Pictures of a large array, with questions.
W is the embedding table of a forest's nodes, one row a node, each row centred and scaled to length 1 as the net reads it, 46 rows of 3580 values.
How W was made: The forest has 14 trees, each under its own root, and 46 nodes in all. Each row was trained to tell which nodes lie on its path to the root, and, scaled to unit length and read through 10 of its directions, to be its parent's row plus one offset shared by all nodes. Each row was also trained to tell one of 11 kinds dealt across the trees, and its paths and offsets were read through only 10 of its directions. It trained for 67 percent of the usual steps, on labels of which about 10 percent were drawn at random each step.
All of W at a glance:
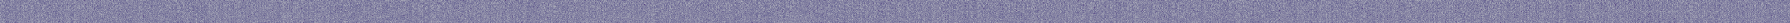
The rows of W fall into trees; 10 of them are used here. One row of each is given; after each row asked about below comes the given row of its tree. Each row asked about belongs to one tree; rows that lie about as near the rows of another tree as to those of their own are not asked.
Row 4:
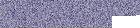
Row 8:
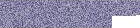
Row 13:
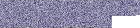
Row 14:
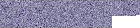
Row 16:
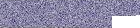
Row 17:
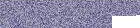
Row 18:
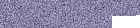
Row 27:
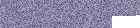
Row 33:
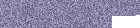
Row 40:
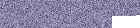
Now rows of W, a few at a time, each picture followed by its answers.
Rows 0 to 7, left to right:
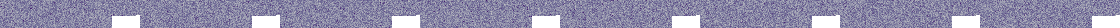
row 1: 18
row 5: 13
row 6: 33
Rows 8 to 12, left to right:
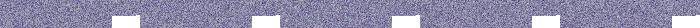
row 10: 16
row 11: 14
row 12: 14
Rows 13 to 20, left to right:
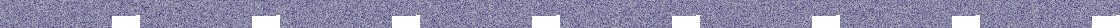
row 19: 33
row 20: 16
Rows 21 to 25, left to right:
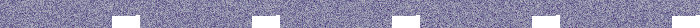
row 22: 8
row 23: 8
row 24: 16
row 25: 27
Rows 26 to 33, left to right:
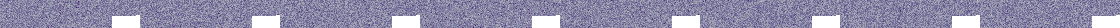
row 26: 40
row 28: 18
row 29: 13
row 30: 13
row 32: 40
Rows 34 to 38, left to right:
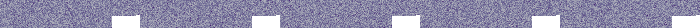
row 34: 33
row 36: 17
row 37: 18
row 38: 33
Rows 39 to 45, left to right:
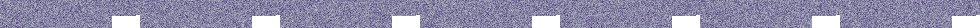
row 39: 14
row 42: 14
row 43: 18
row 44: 13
